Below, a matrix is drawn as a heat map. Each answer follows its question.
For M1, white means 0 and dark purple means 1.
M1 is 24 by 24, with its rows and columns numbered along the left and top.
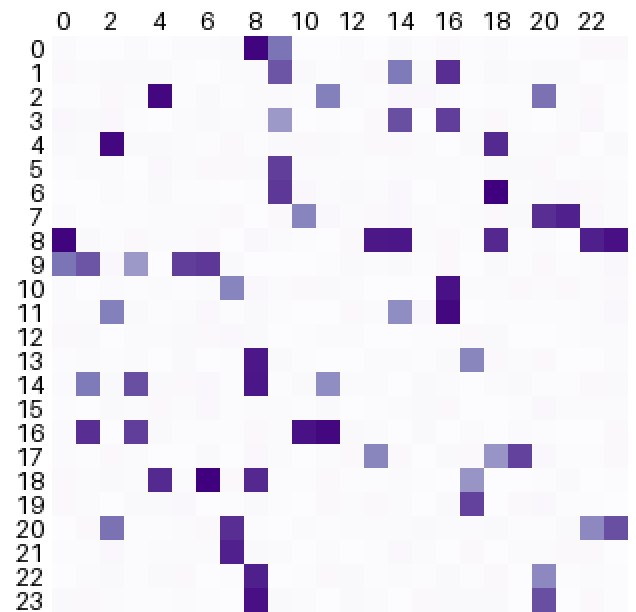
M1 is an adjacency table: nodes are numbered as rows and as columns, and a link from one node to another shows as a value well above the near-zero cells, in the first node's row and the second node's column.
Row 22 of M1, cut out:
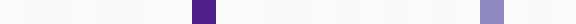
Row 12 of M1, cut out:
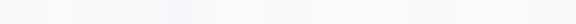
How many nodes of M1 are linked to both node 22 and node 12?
0
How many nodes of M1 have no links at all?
2
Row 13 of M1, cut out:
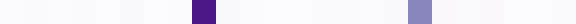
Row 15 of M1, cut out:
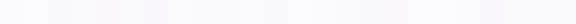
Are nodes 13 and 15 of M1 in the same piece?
no
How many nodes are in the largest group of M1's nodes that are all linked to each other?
2
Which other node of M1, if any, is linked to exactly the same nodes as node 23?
node 22
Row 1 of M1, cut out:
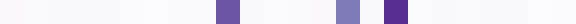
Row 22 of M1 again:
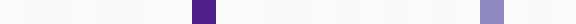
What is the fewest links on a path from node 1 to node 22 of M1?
3
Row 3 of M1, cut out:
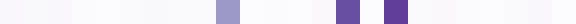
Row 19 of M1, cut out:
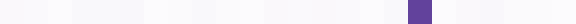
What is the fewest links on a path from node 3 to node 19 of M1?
5
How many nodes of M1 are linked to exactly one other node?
3
